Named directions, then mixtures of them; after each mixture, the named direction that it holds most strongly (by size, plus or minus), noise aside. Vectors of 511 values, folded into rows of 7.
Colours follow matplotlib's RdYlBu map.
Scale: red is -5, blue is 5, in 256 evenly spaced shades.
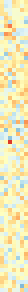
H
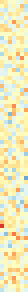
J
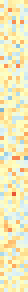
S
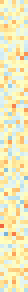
J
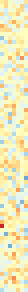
J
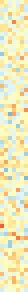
J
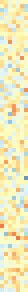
J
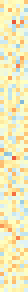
S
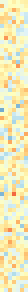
S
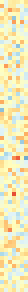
S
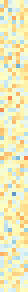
S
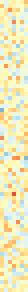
S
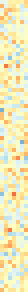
S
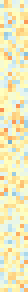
H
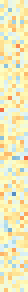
S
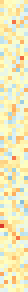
J
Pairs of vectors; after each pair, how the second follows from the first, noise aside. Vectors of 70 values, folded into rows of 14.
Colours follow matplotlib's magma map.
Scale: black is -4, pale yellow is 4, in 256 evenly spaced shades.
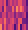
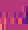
partly zeroed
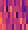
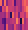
reversed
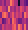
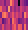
copied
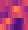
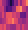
reversed
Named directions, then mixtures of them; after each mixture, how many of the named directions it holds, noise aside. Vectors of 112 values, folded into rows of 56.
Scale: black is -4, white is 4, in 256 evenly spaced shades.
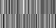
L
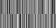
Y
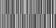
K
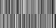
three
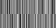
one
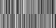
three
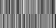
three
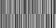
one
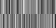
three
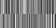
two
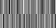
two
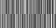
one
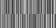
one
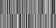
one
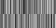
two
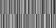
two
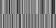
two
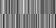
one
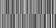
one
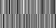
two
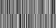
one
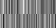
one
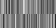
two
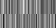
one
